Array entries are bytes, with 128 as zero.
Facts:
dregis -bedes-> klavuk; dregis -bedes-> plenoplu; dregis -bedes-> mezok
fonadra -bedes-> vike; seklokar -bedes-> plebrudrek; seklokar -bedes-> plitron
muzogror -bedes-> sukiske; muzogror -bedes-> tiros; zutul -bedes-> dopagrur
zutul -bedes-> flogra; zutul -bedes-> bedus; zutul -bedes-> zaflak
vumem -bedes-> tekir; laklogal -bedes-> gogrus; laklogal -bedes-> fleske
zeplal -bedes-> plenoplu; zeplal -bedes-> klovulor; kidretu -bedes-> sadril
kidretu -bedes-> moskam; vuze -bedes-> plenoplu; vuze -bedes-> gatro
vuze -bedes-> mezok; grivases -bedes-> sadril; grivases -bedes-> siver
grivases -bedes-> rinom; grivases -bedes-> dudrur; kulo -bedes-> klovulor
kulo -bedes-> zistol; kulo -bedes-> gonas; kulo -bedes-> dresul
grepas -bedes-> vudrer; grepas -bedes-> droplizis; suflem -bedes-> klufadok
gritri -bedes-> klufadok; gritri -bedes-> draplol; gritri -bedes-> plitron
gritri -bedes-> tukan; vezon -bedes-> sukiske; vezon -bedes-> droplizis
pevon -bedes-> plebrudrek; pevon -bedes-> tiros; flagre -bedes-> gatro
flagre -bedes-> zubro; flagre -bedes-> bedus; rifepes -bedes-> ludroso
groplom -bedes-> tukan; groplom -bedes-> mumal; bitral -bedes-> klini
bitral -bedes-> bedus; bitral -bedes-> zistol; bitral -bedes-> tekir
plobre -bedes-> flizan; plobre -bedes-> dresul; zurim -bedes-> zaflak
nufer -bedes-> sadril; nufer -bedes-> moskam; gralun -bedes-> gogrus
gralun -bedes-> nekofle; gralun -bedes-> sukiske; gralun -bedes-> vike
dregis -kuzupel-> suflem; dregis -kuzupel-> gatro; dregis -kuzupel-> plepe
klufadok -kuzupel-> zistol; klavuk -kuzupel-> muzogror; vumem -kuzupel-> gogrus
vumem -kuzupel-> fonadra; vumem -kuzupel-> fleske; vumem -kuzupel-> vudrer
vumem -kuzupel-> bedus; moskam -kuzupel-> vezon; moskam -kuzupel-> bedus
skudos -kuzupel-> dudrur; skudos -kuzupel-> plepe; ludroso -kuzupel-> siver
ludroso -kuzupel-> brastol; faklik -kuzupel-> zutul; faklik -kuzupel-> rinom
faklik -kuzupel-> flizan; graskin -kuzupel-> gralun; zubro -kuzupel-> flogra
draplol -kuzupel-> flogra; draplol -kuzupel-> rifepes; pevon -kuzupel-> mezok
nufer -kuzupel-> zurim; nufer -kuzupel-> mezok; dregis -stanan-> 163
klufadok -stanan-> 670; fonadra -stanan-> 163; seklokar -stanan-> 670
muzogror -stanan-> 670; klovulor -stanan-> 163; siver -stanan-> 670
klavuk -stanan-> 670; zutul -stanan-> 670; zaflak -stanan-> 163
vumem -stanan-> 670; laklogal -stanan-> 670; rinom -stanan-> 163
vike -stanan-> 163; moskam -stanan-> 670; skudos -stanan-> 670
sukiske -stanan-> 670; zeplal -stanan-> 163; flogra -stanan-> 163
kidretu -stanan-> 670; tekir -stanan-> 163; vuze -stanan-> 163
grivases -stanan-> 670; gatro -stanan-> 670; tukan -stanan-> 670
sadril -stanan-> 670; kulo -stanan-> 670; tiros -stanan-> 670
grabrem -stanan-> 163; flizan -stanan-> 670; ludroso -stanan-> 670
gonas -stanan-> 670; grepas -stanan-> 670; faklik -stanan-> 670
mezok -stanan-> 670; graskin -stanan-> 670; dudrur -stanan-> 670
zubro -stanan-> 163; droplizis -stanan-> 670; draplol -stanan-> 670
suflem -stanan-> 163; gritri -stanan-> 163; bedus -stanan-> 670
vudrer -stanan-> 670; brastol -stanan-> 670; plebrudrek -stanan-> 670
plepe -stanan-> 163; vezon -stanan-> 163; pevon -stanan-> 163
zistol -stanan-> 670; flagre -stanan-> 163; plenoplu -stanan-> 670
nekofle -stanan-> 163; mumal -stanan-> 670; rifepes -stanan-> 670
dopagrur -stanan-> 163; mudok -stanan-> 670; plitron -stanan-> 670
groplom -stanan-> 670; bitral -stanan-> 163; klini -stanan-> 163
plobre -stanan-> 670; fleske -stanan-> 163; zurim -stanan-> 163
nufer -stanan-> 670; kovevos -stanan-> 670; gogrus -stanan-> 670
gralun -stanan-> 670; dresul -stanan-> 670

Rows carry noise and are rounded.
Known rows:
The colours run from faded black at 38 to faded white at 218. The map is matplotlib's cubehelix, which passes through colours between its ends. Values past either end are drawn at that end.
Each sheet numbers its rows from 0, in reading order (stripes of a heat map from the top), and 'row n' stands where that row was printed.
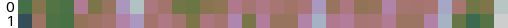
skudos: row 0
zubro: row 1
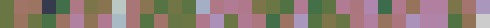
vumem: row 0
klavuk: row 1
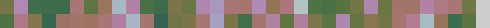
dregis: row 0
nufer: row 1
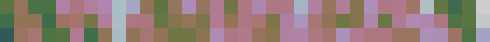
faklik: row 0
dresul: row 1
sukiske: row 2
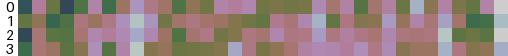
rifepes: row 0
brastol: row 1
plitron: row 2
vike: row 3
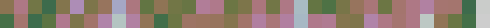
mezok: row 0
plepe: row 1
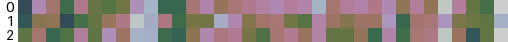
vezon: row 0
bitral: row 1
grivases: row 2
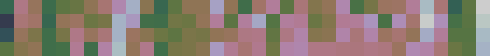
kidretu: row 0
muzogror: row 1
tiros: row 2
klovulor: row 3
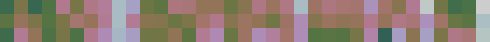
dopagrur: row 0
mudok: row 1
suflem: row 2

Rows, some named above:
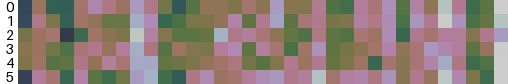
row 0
pevon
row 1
muzogror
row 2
vumem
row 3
klavuk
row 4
sadril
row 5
vezon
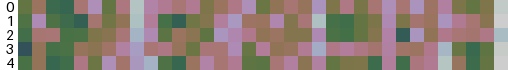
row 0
ludroso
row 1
dregis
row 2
groplom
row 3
zubro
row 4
grivases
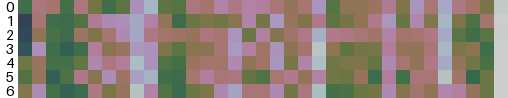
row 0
grepas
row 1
seklokar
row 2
zubro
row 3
vuze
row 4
plenoplu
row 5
grivases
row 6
dregis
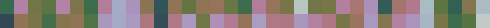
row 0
zurim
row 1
plobre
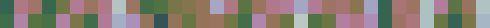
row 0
fonadra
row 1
zurim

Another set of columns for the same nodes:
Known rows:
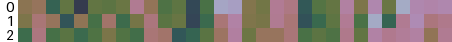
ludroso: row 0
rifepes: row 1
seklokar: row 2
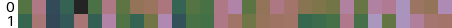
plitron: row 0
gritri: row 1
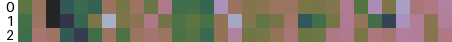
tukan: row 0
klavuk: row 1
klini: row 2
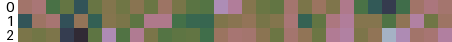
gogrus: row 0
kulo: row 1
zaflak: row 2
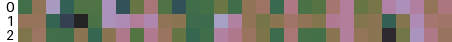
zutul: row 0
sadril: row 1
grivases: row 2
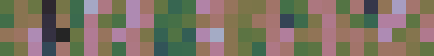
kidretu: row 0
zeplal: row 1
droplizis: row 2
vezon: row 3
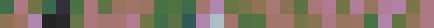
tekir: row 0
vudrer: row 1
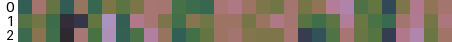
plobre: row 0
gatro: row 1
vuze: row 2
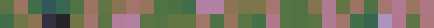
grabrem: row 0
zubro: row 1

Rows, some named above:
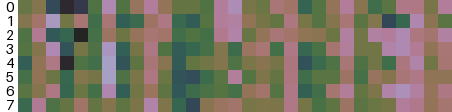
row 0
plenoplu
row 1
gralun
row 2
plitron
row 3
zutul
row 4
flagre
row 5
muzogror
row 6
zutul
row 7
pevon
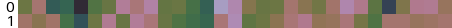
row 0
rinom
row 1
sukiske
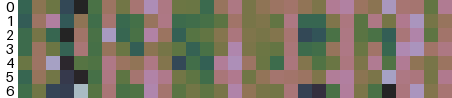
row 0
zistol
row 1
bitral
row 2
vuze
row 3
vumem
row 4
grepas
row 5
zistol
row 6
dregis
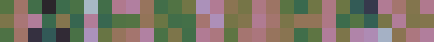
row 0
mezok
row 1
fonadra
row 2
klufadok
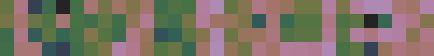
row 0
plitron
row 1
laklogal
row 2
seklokar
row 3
flizan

